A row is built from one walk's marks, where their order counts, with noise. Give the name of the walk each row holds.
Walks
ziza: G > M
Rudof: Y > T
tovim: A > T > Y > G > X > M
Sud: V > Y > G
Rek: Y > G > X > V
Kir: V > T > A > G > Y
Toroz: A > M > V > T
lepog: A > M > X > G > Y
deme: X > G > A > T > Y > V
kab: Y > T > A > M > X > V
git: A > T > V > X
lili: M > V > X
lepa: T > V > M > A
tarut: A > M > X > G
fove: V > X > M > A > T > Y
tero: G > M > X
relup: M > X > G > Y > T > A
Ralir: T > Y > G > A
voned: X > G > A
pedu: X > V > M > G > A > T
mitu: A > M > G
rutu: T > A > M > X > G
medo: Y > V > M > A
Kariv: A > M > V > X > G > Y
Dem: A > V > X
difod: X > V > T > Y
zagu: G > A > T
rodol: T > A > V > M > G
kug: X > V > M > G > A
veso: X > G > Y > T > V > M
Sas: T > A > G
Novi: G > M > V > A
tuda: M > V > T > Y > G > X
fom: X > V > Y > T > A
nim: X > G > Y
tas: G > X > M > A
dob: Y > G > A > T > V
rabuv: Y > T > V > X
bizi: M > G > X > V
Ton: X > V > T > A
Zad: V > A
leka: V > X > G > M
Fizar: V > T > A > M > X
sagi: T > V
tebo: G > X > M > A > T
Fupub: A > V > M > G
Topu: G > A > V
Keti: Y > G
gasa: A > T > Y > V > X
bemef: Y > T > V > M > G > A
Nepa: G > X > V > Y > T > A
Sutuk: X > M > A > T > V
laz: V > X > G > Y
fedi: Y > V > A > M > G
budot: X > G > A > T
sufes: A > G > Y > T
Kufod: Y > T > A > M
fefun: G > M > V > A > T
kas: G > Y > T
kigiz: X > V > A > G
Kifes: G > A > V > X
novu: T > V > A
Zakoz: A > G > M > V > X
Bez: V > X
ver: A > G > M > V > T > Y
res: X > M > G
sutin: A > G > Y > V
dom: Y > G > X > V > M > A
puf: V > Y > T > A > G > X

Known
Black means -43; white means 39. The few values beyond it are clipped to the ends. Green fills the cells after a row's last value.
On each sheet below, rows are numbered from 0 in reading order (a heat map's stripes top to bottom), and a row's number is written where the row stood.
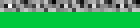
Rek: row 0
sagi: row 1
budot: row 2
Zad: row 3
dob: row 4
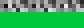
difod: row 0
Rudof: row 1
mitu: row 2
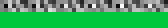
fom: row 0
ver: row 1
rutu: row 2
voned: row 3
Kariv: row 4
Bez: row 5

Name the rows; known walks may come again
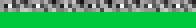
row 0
fedi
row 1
bizi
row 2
Ton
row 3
budot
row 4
kug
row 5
res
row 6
Zakoz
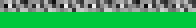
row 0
deme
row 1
zagu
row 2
tuda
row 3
Keti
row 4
Zad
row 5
Ralir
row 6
Fizar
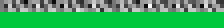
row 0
fefun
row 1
rodol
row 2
sufes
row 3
rabuv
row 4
Toroz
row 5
Kariv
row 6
tovim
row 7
gasa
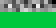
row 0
ziza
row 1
Topu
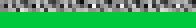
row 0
Rudof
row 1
difod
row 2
novu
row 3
Rek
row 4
rutu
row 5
ver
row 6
Bez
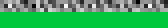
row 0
Dem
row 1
fove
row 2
leka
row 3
mitu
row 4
sagi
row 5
voned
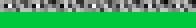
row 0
nim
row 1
sutin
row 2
fom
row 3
tero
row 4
lepa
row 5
dob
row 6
git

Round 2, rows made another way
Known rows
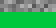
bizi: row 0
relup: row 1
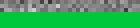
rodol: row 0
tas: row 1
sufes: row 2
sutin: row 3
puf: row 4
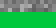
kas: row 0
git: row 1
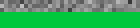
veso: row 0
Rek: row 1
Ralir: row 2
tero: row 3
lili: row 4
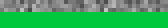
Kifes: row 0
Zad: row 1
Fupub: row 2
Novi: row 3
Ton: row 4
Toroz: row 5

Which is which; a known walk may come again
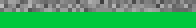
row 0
relup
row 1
fom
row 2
fove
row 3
lili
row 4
Nepa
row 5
Keti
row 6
git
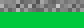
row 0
nim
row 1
tovim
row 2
sufes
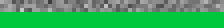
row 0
Novi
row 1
rodol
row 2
Fupub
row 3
veso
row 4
lepog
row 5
mitu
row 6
Kariv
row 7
bizi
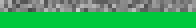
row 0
voned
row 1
tuda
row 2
zagu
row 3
lepa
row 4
Sas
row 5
gasa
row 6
kas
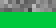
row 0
Dem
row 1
Zad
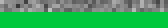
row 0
res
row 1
ziza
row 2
Fizar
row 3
rabuv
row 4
Sutuk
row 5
Ton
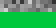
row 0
tas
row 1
kigiz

